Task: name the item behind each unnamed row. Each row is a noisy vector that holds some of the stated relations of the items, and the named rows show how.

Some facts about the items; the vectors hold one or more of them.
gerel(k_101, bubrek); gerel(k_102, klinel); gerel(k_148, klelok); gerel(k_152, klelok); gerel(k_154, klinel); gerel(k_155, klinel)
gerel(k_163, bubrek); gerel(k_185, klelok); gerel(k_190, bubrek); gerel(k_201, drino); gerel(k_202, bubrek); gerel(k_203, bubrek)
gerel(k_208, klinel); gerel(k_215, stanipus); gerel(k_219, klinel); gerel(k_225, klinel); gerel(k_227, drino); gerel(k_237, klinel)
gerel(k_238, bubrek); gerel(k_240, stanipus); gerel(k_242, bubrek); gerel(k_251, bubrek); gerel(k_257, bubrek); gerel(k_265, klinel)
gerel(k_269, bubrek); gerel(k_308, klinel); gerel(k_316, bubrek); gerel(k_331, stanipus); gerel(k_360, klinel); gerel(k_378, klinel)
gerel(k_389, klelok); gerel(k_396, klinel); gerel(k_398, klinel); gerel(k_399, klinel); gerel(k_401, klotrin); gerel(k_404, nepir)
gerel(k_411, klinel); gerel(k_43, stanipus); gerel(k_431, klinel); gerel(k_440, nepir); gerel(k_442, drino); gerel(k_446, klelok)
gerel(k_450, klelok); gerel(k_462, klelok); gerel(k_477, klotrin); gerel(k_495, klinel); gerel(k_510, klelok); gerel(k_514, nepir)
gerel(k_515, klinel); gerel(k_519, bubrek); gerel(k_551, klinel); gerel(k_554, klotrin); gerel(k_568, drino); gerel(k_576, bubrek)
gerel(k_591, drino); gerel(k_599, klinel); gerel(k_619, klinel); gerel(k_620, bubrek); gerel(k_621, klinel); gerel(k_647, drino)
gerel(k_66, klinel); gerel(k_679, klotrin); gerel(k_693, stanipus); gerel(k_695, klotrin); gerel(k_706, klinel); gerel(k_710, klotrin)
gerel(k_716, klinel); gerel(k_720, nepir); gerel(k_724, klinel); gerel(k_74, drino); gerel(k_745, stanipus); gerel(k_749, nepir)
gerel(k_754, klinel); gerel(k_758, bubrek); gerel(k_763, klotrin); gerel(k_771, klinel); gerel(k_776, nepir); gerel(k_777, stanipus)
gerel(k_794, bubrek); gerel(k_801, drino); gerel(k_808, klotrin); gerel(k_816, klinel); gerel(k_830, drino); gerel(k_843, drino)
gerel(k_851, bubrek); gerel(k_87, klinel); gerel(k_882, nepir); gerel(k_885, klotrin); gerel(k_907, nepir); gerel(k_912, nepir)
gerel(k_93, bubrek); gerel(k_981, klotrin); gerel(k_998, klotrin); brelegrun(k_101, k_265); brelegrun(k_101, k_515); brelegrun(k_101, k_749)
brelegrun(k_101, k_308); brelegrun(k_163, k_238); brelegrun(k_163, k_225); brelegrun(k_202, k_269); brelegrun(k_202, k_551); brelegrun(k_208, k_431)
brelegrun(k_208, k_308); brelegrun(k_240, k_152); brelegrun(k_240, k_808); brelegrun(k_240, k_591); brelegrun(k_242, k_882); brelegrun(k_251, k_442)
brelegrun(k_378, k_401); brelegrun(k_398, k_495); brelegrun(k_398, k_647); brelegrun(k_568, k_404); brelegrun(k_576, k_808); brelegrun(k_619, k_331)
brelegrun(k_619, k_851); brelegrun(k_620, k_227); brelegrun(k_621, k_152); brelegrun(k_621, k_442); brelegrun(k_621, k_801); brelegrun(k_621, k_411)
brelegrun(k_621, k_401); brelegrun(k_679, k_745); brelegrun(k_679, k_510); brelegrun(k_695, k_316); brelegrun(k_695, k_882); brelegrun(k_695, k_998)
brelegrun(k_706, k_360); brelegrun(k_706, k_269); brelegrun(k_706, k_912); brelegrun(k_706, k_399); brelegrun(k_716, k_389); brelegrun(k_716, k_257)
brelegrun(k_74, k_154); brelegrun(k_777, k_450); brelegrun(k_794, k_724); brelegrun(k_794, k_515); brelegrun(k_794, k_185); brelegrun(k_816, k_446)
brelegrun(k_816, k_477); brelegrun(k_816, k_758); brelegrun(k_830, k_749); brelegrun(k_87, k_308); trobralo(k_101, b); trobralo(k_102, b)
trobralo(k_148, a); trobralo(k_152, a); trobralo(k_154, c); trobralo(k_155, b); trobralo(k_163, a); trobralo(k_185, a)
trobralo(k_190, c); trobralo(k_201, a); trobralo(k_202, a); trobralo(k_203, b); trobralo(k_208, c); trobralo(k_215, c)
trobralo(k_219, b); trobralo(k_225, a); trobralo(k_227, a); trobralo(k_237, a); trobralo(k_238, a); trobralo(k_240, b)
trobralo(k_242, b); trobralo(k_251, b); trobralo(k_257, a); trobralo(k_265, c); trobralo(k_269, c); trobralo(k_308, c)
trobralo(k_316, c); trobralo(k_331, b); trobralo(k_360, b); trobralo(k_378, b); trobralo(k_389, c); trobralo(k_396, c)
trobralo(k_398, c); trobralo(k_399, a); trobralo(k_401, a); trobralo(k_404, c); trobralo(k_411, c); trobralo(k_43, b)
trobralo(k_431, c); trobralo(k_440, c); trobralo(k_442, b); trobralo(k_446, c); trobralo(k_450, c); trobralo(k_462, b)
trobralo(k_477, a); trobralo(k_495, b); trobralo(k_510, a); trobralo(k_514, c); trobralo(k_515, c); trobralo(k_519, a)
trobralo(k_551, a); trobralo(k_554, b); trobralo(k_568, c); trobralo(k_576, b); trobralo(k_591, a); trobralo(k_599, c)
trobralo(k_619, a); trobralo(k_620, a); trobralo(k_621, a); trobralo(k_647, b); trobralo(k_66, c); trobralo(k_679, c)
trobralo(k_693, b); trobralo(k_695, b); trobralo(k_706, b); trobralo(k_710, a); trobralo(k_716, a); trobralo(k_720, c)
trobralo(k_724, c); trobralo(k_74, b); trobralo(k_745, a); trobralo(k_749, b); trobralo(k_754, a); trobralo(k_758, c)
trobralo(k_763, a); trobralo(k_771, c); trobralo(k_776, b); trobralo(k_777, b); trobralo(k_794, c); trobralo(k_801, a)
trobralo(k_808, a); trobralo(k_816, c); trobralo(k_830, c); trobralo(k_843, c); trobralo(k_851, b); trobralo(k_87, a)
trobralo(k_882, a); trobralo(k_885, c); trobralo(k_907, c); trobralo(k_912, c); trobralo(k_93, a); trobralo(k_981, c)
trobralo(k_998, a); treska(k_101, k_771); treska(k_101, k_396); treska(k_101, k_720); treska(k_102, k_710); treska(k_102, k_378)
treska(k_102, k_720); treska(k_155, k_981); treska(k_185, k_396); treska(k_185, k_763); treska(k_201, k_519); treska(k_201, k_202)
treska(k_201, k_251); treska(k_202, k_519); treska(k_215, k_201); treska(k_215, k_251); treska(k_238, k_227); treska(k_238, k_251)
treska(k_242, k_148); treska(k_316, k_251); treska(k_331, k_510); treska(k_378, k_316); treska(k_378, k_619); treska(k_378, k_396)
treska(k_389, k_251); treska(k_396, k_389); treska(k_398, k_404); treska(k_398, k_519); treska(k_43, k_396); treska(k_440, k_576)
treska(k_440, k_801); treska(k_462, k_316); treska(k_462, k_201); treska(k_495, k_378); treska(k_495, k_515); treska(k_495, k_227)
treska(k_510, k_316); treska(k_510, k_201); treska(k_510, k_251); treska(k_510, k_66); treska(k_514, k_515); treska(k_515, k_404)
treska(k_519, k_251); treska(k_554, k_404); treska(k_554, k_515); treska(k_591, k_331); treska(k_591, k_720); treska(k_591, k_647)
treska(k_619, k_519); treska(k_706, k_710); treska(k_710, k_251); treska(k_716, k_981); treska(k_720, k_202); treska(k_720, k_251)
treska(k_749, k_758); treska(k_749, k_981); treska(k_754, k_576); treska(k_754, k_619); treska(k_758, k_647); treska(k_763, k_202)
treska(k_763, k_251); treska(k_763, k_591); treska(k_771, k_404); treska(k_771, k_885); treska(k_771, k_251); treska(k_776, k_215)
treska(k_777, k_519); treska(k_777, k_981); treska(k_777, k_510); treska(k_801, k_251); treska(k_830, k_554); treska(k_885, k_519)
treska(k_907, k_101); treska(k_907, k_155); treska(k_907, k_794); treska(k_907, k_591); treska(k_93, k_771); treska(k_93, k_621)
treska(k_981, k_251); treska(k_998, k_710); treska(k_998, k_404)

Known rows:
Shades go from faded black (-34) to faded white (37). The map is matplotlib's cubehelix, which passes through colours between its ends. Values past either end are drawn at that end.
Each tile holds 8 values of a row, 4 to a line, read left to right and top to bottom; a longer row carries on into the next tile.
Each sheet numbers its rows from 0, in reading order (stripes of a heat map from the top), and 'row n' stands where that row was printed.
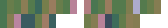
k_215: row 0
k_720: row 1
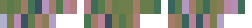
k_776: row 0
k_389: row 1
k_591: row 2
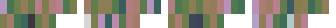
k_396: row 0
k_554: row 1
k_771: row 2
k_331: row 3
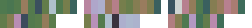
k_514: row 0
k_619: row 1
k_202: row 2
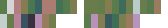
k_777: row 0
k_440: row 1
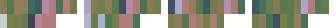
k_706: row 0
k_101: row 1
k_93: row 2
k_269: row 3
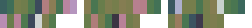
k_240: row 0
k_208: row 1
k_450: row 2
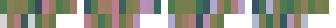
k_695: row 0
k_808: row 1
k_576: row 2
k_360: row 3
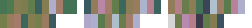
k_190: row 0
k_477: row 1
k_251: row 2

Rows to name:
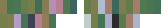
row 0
k_830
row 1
k_647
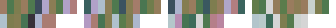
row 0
k_378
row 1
k_882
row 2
k_998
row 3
k_227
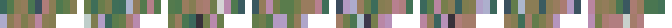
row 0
k_203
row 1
k_462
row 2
k_398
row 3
k_257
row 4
k_201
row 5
k_621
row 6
k_152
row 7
k_851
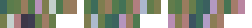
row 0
k_404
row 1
k_816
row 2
k_43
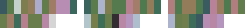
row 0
k_225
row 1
k_495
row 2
k_102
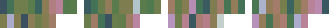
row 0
k_446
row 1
k_912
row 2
k_749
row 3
k_710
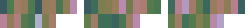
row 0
k_693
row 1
k_154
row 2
k_185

